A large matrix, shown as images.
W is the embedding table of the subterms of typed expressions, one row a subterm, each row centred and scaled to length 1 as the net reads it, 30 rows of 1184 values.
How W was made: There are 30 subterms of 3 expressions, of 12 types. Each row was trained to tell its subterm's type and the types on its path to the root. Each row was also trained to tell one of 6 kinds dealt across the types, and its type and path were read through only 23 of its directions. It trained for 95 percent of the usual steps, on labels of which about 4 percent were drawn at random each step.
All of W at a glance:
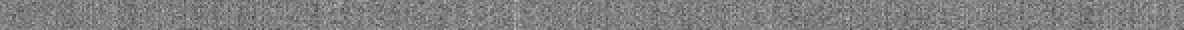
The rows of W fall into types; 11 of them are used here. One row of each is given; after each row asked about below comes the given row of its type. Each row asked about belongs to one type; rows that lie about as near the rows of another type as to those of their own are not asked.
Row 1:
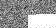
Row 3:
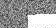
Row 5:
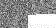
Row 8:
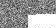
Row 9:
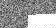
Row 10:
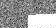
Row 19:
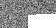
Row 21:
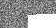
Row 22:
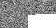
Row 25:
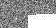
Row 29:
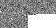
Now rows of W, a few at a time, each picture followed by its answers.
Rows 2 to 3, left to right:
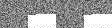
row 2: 29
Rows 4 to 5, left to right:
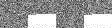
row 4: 8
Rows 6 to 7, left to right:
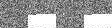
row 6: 5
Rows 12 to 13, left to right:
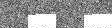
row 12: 22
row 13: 1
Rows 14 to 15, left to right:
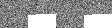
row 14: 8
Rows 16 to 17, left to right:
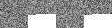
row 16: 5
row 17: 29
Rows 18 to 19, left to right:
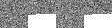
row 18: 19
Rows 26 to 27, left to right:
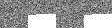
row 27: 8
